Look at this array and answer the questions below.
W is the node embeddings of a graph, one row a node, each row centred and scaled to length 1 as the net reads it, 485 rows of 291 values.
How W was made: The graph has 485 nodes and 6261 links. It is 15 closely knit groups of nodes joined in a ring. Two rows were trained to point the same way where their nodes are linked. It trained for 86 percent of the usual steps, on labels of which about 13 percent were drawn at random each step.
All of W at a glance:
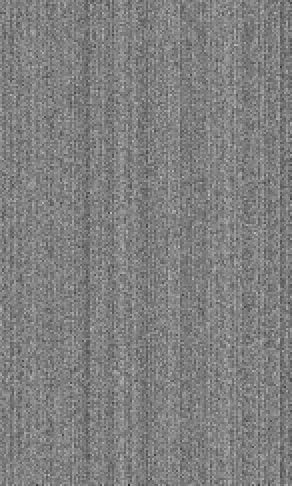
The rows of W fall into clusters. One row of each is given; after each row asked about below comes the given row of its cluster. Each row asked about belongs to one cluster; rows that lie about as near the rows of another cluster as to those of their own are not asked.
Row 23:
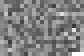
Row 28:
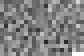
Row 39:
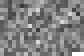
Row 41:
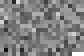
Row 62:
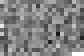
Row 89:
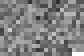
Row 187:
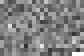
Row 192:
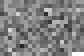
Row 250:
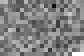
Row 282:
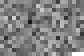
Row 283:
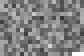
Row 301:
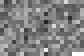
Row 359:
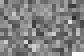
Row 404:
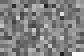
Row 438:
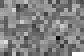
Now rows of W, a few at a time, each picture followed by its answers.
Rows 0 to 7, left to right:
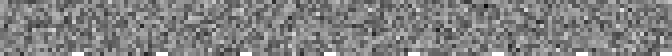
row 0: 62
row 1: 404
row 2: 438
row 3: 404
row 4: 250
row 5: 301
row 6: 23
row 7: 301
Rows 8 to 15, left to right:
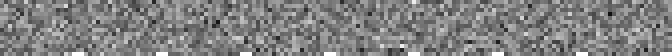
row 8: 282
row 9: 250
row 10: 438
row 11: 41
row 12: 28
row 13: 28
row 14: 404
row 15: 404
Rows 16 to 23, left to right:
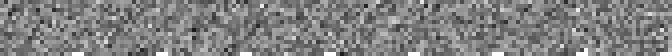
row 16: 282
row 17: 438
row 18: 62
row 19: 89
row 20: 39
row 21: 359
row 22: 438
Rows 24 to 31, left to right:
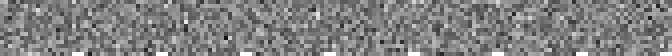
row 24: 62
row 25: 359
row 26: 41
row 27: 23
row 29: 301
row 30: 250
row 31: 23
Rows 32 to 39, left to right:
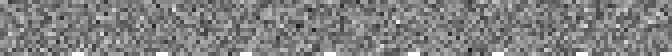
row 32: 192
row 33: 250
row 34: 250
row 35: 301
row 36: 28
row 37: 250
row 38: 250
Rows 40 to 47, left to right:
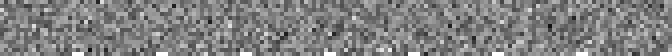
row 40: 39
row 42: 283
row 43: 283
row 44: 39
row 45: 187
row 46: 62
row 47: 404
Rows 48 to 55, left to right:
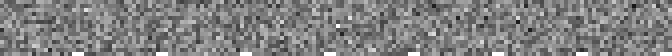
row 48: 187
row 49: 283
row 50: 62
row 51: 404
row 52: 438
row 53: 187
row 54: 283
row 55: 23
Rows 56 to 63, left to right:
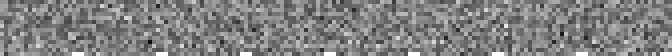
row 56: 62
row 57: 23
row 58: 187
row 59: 283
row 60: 187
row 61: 192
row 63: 41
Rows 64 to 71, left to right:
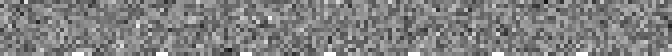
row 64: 282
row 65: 41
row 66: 438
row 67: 192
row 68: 283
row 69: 192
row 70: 282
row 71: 359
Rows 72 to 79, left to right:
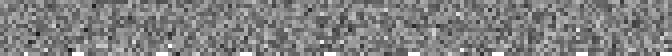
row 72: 250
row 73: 62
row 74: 192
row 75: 283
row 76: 89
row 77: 250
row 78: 39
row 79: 187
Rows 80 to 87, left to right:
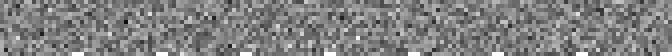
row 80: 23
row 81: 404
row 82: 438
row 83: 359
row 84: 89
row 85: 192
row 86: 41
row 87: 39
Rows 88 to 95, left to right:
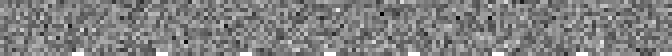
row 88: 62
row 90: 23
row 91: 301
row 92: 301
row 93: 187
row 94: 192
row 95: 192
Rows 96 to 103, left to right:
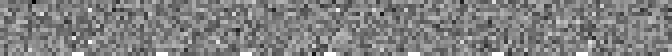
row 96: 62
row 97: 41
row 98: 301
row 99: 41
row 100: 301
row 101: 23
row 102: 39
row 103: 39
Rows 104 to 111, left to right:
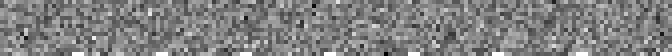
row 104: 438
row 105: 62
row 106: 28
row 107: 39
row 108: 89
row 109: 283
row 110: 301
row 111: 283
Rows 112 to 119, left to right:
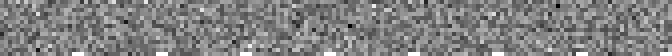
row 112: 39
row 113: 89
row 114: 359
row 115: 301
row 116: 23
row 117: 89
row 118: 250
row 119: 39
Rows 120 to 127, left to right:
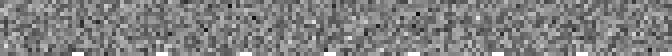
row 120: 438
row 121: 359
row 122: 192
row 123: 62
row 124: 28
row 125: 62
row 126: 359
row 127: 28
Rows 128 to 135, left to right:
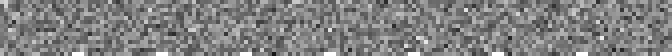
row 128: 250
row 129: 28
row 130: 282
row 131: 282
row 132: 23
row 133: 192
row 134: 250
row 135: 283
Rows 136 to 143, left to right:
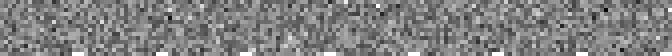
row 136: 89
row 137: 283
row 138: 23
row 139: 62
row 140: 301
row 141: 39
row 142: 404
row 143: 250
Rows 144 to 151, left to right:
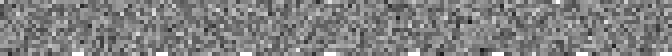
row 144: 301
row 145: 39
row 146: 187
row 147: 28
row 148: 301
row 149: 282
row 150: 404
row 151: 192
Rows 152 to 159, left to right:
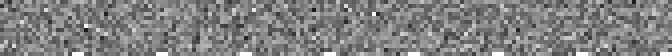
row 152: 39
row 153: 404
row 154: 62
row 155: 23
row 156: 28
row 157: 301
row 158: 89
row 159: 89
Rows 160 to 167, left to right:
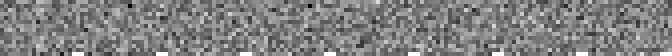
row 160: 187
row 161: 404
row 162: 23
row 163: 192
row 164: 438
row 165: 39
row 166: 89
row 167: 282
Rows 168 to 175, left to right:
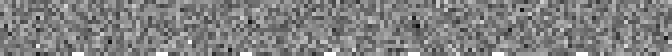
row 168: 41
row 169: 28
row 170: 438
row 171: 438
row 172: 28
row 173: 41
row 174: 192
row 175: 62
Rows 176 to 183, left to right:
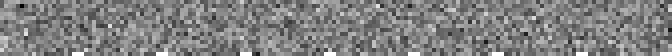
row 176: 438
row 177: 404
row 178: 89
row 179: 250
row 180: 404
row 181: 23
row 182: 359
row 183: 359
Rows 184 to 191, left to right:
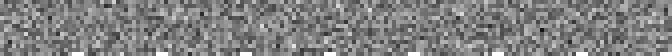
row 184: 23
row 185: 283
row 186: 283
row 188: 23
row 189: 359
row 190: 41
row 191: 39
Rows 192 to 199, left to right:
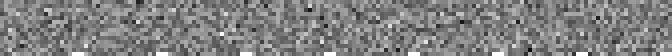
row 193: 89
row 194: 89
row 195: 283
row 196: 41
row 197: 438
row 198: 283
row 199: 283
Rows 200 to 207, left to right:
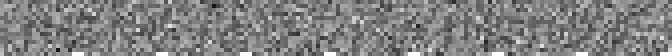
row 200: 62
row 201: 62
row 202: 23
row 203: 404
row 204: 192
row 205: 62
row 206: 62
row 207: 39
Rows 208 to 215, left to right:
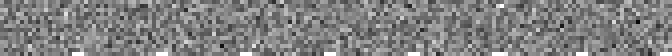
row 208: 39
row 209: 301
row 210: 23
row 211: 89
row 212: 23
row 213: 62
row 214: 250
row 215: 192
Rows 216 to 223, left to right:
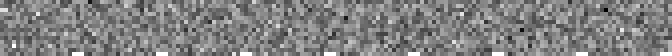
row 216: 39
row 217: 187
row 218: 41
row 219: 283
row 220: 62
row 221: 41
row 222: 62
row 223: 359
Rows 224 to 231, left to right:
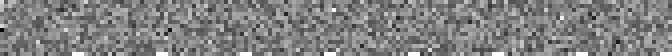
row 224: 404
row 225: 89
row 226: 23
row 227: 187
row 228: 250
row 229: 282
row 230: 28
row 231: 187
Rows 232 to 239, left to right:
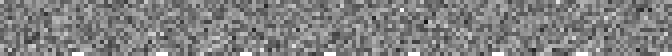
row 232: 39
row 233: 282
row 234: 41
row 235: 404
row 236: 187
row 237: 39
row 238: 28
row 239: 192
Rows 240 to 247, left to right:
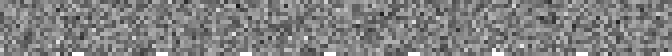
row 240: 283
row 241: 89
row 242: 23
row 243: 438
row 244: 438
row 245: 28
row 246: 89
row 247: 283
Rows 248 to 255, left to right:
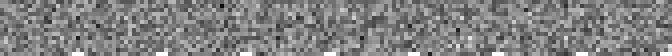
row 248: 192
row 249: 23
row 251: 62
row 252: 62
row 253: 41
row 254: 192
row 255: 89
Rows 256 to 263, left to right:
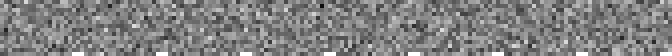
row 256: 282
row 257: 250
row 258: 187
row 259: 23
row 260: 39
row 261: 28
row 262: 187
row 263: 39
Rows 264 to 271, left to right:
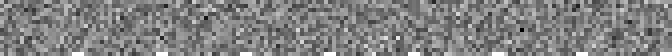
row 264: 282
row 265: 301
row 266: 404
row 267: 23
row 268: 41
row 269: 62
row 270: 283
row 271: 301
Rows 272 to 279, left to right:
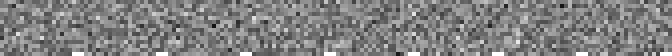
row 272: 89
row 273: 23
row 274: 192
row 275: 359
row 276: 192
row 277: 359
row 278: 192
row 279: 41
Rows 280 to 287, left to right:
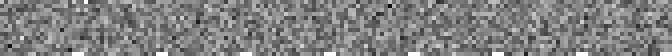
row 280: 282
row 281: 39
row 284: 404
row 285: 89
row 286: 187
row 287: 89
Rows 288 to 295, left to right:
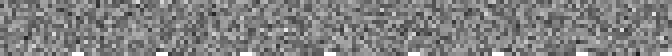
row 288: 62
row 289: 404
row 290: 39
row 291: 89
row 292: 192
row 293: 41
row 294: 89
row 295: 301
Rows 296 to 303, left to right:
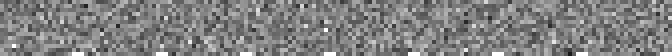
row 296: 28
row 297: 192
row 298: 187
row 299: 23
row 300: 41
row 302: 438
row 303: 192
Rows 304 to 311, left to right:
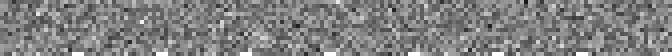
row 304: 62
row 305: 301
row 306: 23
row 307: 301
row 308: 250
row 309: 250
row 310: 283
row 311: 192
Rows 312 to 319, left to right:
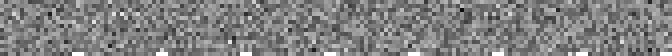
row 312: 404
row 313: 250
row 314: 359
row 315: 187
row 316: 28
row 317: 301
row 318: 282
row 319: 41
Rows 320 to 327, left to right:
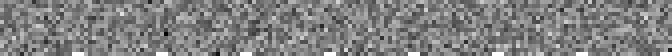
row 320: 89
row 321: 62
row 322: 250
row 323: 39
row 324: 283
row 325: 250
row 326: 39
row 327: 89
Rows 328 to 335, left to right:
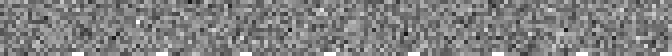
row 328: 282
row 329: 282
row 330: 192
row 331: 39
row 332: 62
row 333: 359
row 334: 282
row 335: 23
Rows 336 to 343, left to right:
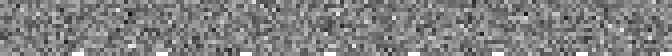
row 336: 62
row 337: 301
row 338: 41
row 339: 28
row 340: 89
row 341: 89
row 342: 250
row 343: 187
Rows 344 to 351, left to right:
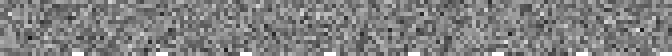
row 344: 301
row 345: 282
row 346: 404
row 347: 23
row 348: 283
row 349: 282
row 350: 438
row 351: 192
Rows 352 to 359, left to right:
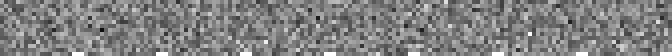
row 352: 187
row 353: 438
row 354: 283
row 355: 187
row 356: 89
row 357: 282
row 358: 62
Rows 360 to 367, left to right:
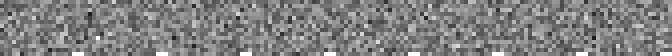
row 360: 187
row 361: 89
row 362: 23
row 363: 41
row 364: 250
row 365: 359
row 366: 89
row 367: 404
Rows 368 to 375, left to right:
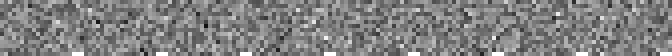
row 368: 301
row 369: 41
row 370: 39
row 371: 39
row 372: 192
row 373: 192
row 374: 192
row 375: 283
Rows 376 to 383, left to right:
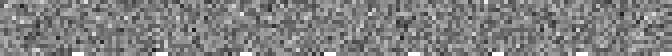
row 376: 438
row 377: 23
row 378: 41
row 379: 250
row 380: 283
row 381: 283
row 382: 39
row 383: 28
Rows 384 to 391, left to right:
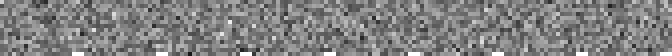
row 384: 89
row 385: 89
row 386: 283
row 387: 282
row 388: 187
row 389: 192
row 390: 359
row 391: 282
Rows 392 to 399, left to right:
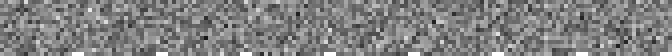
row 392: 282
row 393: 438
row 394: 404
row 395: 438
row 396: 438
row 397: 192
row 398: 28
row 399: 23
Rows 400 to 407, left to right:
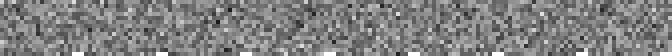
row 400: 359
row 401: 283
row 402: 438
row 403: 301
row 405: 41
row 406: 438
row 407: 359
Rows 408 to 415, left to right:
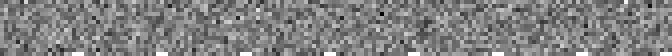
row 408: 282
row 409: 283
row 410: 39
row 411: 41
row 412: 438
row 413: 28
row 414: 438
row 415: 192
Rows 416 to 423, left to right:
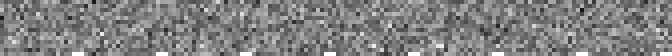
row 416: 28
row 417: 192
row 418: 62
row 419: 438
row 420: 250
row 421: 62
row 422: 282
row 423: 89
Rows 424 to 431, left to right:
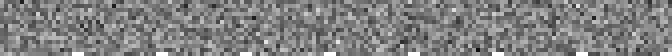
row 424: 28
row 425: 41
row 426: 23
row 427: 62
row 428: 359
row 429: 404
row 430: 89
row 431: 438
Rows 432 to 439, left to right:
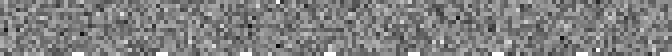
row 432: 192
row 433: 250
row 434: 359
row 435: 250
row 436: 359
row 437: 187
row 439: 39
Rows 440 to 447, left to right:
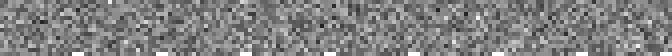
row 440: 438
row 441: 404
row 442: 28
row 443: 187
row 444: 41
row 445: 250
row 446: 28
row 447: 41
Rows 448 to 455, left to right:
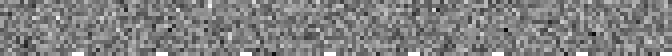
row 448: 282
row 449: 283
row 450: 187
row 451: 359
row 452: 359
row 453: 282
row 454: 187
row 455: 187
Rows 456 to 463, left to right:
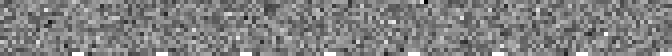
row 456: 39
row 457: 438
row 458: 89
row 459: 187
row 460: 301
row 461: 89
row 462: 192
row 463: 28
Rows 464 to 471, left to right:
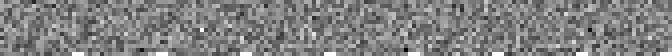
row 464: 404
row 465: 28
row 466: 301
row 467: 283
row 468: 282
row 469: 283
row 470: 283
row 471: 23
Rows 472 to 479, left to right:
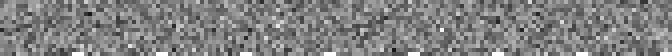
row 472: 438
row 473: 250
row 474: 41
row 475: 23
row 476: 438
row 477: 283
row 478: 301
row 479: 89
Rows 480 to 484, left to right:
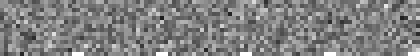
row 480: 283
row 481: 39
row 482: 39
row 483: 283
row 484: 28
